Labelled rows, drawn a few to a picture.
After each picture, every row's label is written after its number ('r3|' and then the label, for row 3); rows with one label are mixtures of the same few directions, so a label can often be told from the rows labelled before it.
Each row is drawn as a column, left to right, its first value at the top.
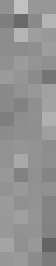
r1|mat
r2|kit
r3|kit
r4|mat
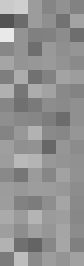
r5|kit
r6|kit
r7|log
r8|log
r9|mat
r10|kit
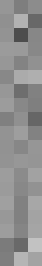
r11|mat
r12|kit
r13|mat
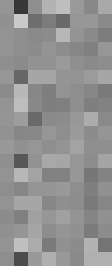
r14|log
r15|kit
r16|mat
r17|kit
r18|kit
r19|log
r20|mat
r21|kit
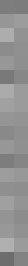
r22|kit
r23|kit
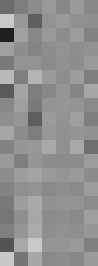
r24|kit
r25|kit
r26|mat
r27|log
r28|kit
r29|log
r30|log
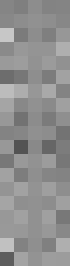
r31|kit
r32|log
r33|log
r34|log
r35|log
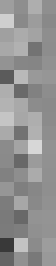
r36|mat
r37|log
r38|log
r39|mat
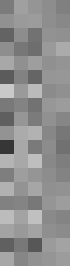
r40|log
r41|log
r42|log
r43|log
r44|log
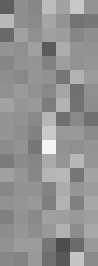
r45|kit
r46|kit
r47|log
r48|log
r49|mat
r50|kit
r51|mat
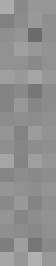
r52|kit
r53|log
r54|kit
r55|kit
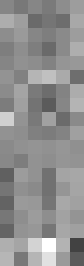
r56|mat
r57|kit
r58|mat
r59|mat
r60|mat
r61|mat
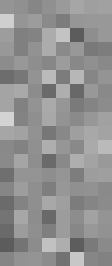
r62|mat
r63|log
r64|kit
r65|log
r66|kit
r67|kit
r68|log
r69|log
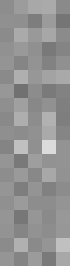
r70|log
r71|log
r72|kit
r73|log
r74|mat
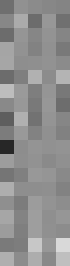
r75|log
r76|mat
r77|mat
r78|kit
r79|mat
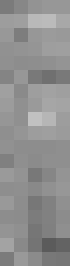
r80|kit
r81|kit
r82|mat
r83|mat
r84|mat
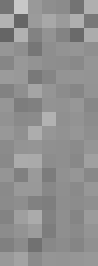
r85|kit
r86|kit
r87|log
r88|mat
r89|kit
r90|kit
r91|kit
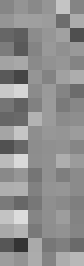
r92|log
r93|log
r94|mat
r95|mat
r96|kit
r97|kit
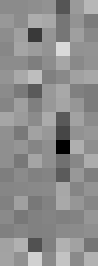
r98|mat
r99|log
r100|kit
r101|mat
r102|log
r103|log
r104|kit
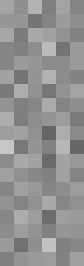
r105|log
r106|log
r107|kit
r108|log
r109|log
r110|log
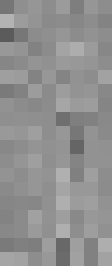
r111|kit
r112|kit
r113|log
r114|mat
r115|mat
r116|log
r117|mat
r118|mat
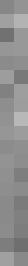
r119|kit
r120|mat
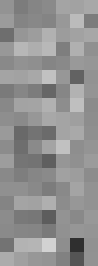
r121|kit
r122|log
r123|log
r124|log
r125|log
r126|mat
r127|kit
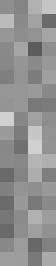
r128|mat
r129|log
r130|log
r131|kit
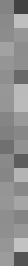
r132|log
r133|kit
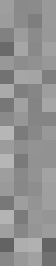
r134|log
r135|log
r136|mat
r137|mat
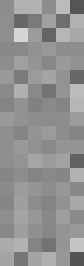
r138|mat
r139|kit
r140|kit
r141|kit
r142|kit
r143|kit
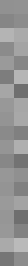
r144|kit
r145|log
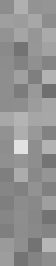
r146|mat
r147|log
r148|mat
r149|log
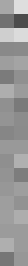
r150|kit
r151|kit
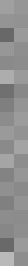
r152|kit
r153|log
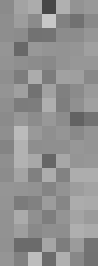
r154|log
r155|log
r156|kit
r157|kit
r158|kit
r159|mat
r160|mat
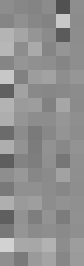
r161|log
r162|kit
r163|log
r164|mat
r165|kit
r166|mat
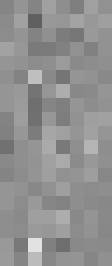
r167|log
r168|mat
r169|mat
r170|log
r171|log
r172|kit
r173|log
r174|mat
